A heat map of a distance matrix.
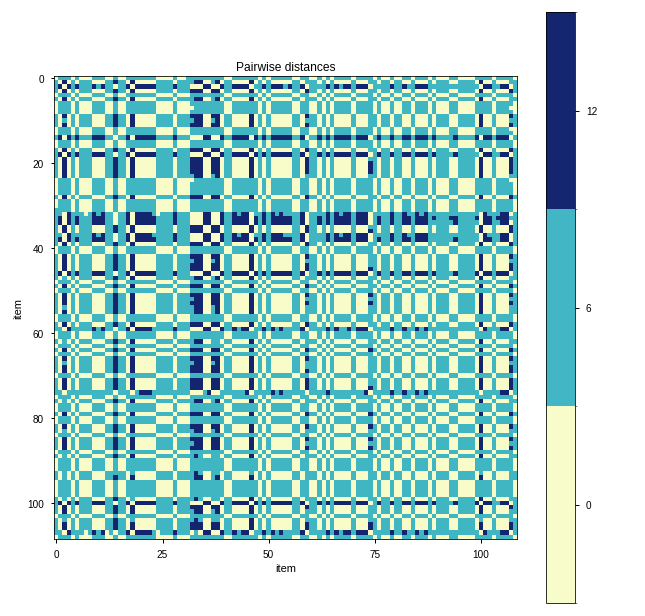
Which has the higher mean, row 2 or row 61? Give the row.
2
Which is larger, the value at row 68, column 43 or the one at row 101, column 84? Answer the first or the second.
the second
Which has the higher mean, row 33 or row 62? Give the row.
33
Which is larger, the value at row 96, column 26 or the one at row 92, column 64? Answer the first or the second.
the second
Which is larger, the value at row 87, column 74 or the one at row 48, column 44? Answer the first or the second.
the first
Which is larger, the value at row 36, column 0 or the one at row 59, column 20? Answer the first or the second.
the second
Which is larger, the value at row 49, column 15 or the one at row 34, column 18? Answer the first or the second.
the first
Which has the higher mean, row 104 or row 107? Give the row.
107
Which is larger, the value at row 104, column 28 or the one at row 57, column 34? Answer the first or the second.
the second
